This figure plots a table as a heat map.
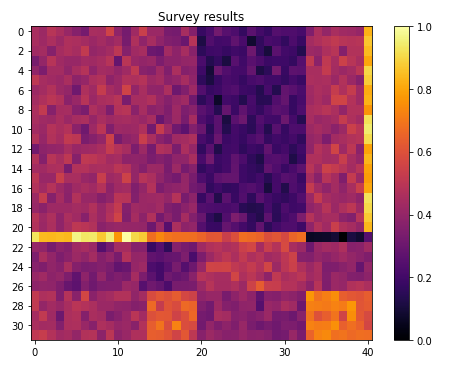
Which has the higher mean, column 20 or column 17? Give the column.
17
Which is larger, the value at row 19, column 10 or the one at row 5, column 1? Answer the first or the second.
the first
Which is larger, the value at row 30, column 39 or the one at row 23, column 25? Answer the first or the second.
the first
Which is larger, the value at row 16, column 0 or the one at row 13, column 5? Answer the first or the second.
the first
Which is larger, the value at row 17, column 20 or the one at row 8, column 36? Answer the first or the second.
the second
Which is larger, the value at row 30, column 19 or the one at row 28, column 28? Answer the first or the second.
the first
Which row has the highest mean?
21
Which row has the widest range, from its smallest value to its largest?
21
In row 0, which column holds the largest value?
40
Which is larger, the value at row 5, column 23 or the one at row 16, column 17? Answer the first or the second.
the second
